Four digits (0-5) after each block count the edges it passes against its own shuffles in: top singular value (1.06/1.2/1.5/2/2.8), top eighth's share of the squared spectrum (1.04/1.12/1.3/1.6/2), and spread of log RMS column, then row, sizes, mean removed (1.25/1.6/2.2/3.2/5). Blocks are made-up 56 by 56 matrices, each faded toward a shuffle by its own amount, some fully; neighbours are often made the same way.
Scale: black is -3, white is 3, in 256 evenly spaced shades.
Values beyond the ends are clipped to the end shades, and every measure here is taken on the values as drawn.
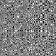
4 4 2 2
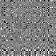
4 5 3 3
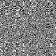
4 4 2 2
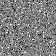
1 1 0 0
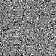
3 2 0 1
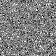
0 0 0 0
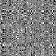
4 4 3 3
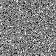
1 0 0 0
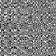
4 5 3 3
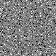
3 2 0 0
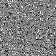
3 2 1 1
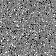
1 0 0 0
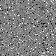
2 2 0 0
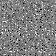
3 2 1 1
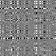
4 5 3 3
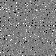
3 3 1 1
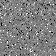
2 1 0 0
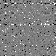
4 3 1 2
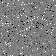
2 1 0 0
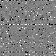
4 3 1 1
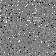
2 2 0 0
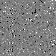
2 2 0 1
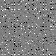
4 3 1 1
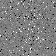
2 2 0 1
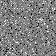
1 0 0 0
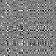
5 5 3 3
